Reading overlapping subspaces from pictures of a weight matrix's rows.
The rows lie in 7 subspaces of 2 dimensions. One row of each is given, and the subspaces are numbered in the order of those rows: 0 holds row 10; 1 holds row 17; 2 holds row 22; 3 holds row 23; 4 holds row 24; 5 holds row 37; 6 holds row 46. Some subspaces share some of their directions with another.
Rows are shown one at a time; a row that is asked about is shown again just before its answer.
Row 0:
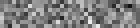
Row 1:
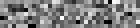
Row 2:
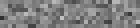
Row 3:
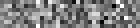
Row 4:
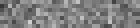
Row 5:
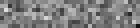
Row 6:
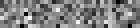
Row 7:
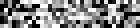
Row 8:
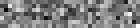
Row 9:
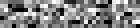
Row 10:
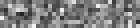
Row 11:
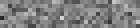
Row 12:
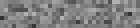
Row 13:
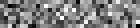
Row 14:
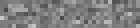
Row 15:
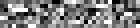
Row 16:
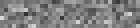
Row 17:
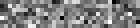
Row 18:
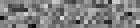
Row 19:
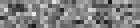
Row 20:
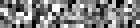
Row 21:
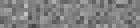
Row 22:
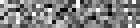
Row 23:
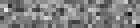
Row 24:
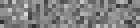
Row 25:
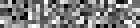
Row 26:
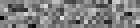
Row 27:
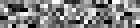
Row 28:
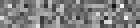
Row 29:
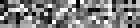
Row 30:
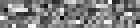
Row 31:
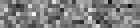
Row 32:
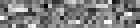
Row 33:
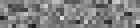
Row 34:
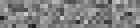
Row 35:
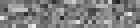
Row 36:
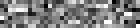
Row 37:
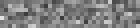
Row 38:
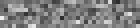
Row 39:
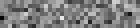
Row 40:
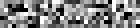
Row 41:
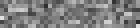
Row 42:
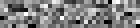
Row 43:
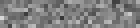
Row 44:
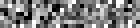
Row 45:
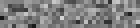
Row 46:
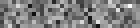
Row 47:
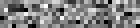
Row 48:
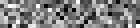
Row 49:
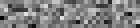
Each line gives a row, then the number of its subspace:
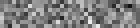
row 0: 6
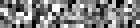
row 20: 0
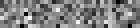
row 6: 0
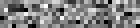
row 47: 1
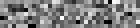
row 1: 3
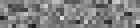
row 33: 2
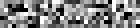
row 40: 5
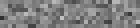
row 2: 1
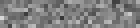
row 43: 6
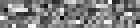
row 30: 0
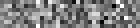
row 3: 5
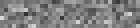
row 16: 0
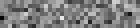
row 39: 6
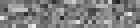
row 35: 5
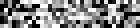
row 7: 1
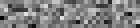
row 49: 3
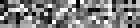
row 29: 2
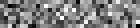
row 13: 2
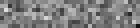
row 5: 3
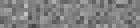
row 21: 4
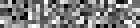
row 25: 4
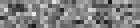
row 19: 6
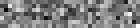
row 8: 3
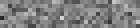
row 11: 1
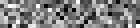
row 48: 2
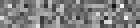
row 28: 5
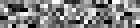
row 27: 2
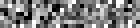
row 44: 0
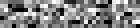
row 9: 3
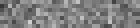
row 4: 1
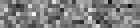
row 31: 6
